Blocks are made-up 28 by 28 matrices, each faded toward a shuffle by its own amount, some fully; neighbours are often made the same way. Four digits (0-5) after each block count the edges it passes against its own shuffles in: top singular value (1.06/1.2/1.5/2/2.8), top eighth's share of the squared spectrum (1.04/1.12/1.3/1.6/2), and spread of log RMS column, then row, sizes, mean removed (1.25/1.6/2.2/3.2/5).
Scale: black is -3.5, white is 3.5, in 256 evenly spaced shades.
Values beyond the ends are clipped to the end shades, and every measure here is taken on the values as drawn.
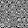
3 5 2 2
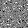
0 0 0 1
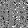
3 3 2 1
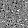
0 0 0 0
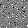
0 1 0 0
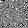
0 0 0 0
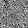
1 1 0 0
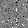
2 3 0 0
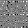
3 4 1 2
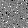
0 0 0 0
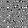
3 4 1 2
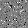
1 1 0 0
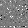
2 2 0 1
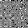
3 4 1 2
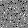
0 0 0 0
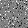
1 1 1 1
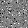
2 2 0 0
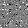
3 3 1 1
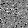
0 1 0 0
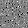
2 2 0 0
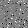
0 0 0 0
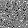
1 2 0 0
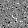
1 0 0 0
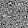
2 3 0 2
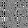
4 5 2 0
